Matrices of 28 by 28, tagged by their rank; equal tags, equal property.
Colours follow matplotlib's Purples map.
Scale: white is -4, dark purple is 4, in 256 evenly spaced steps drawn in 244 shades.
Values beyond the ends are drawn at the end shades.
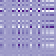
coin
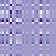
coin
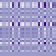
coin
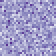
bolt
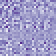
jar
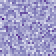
bolt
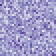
bolt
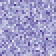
bolt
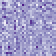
jar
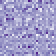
jar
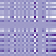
coin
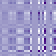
coin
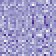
jar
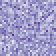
bolt
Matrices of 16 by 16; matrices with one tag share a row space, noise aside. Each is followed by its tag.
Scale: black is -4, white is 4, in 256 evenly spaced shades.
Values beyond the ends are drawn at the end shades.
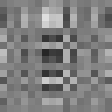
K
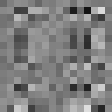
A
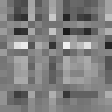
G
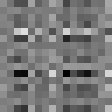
G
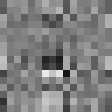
K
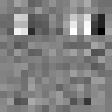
A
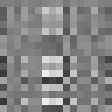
K
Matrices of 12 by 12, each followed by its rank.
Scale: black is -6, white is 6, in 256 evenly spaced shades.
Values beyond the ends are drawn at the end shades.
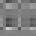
one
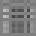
one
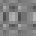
one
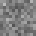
full rank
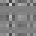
one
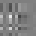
one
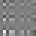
one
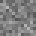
full rank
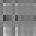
one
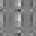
one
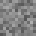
full rank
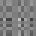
one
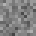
full rank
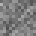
full rank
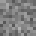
full rank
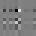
one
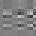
one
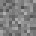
full rank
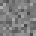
full rank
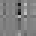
one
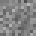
full rank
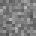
full rank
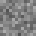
full rank
